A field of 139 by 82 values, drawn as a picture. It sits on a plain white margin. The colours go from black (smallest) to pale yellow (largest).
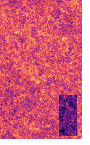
The field is mottled with small blotches. An odd patch, lower than its surroundings, sits in the bottom right. The halves do not mirror each other. The bottom right is the ninth with the lowest average.
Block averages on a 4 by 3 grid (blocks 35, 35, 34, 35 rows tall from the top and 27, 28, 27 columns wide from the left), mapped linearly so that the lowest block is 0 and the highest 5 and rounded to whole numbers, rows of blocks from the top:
554
555
453
440
